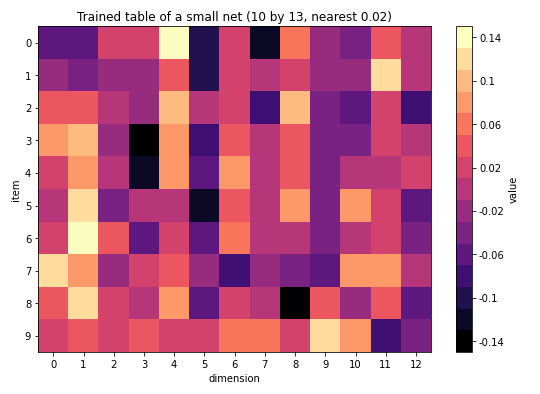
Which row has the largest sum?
9
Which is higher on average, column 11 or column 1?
column 1
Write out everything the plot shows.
Title: Trained table of a small net (10 by 13, nearest 0.02)
x-axis: dimension, ticks 0 1 2 3 4 5 6 7 8 9 10 11 12
y-axis: item, ticks 0 1 2 3 4 5 6 7 8 9 (0 at the top)
Colour bar: value, ticks -0.14 -0.1 -0.06 -0.02 0.02 0.06 0.1 0.14
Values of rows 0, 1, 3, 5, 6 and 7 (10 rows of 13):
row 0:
-0.06 -0.06 0.02 0.02 0.14 -0.1 0.02 -0.12 0.06 -0.02 -0.04 0.04 0
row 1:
-0.02 -0.04 -0.02 -0.02 0.04 -0.1 0.02 0 0.02 -0.02 -0.02 0.12 0
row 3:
0.08 0.1 -0.02 -0.14 0.08 -0.08 0.04 0 0.04 -0.04 -0.04 0.02 0
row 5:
0 0.12 -0.04 0 0 -0.12 0.04 0 0.08 -0.04 0.08 0.02 -0.06
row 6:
0.02 0.14 0.04 -0.06 0.02 -0.06 0.06 0 0 -0.04 0 0.02 -0.04
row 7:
0.12 0.08 -0.02 0.02 0.04 -0.02 -0.08 -0.02 -0.04 -0.06 0.08 0.08 0
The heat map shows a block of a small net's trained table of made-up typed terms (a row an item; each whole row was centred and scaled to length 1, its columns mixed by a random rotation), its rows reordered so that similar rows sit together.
